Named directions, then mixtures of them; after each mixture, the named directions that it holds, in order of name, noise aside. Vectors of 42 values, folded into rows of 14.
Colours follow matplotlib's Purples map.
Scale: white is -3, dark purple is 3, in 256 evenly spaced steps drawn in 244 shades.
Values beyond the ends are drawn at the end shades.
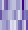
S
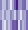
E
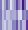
E, S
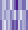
E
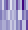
E, S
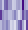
S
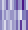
E, S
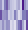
S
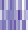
E, S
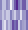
E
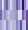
E, S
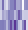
S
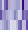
S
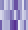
E, S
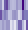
S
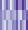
E, S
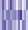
E, S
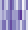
E, S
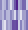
E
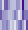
S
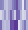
E, S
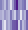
E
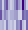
E, S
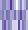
E
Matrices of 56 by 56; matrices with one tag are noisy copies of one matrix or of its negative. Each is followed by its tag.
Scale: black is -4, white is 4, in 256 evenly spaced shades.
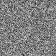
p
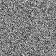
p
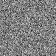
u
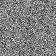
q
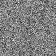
q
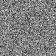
u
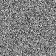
u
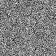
q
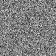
u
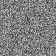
u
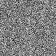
q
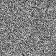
p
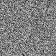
p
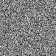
u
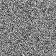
p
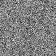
q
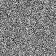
q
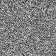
p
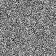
q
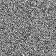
p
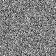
u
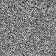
p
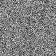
q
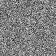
q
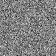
u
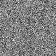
q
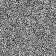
q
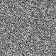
p
